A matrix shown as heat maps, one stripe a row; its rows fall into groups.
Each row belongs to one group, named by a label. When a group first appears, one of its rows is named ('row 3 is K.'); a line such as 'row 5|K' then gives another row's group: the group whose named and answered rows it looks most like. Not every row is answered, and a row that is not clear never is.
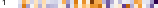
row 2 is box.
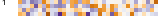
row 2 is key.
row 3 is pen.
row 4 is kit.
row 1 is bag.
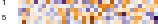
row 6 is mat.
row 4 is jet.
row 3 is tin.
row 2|pen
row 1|key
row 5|box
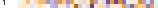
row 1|jet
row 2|tin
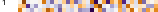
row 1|mat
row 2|kit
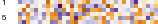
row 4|key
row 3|kit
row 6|tin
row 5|key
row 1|pen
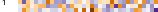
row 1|key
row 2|jet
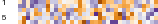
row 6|kit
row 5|mat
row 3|box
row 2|pen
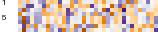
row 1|key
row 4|bag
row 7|tin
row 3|mat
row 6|mat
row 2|pen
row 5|mat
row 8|mat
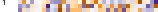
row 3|jet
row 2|jet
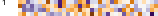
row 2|bag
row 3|pen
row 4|box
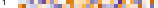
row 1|pen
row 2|kit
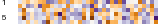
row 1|jet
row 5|mat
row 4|mat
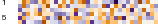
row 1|kit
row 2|mat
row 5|jet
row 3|tin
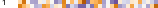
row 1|kit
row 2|bag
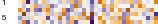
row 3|bag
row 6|mat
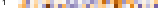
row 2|mat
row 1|mat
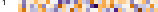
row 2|pen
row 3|kit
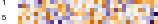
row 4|box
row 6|box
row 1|tin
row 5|key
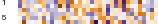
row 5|pen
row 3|box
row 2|jet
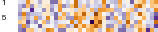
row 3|pen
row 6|kit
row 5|box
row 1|tin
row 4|box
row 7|box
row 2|tin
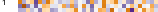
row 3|tin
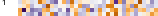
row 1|jet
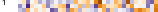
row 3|tin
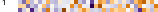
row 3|pen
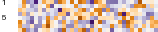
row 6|bag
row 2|tin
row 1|kit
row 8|kit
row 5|pen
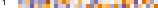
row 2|bag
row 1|pen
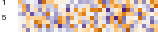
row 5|jet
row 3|box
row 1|bag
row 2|mat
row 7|key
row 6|jet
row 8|box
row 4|pen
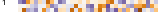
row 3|kit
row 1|key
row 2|tin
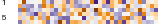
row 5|key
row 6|jet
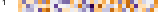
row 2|kit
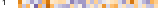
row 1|bag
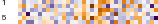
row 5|box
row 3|pen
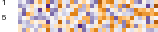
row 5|pen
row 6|jet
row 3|tin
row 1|pen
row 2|jet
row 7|bag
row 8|key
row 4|tin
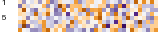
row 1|tin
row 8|bag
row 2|jet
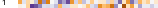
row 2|pen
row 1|key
